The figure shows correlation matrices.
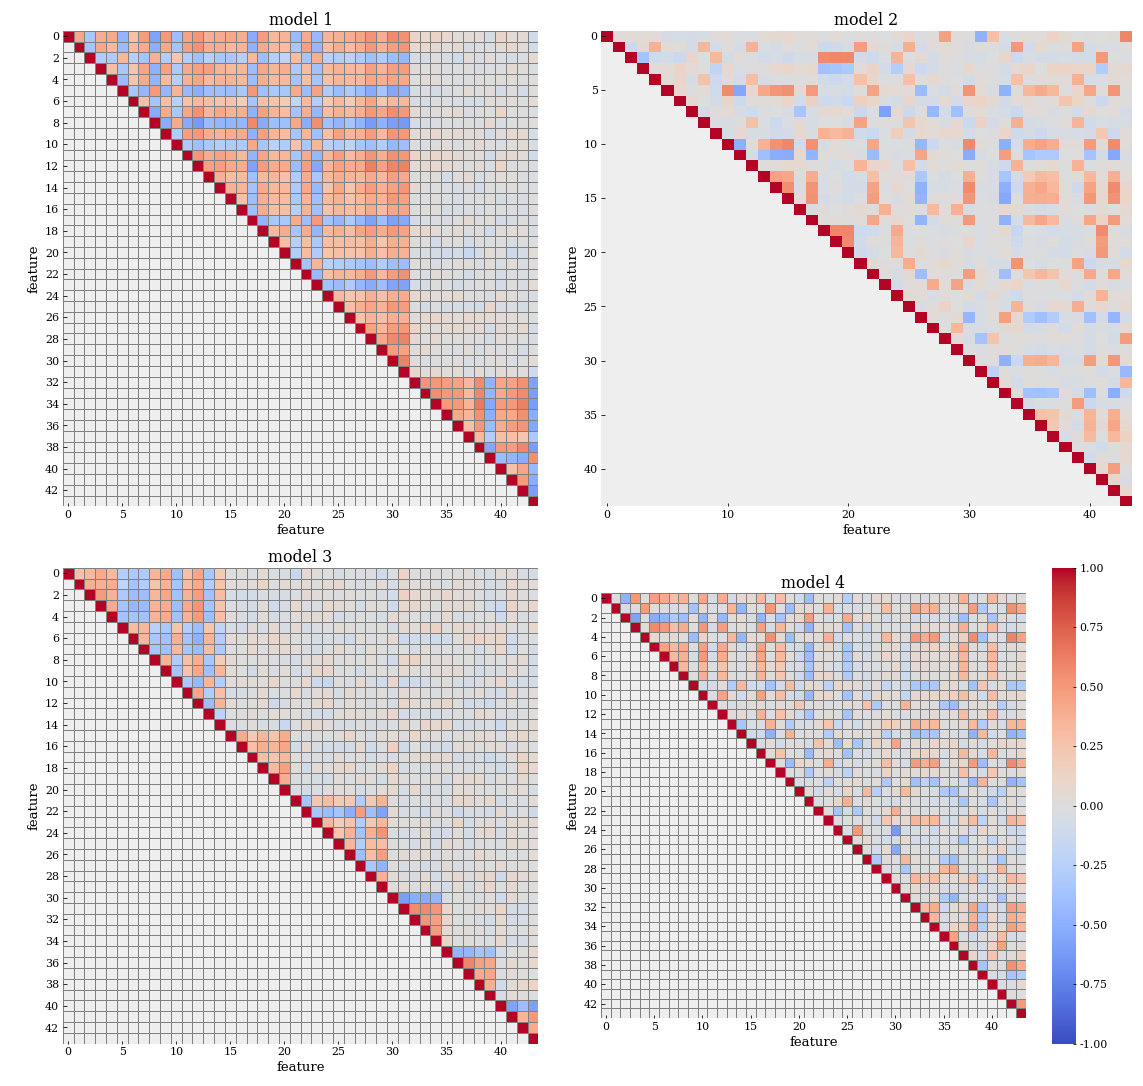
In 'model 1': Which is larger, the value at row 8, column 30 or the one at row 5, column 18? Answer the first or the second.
the second
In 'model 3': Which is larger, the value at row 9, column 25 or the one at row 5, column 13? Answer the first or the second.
the second
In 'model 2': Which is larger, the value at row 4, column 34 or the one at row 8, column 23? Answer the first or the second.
the first
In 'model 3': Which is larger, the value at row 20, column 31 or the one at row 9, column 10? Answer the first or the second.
the first
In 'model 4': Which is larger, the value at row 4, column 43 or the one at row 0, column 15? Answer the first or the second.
the first
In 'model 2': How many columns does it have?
44
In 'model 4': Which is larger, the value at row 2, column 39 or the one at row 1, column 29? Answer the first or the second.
the second
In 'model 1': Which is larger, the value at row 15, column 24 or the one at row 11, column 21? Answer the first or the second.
the first
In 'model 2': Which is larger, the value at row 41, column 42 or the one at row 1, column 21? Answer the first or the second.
the second
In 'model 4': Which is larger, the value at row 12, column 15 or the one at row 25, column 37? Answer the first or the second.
the first
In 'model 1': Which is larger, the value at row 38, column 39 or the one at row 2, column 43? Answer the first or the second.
the second
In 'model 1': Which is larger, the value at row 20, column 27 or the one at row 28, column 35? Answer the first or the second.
the first
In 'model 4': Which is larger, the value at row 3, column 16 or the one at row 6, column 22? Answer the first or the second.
the first
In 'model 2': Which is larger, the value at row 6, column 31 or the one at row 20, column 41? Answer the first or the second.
the second
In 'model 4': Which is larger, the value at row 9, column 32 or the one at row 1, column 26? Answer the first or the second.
the second
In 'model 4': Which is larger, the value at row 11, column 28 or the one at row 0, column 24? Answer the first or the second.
the second
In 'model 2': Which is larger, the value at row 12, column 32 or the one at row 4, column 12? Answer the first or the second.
the second
